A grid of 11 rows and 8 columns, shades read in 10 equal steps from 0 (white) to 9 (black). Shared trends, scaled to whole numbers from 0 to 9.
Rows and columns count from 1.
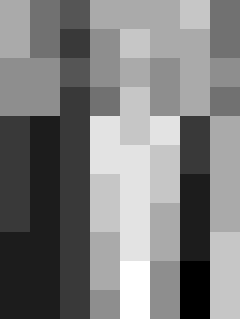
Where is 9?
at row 10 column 7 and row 11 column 7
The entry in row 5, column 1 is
7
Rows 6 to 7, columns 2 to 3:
8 7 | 8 7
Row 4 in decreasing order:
7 5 5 4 4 4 3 2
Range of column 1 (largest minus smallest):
5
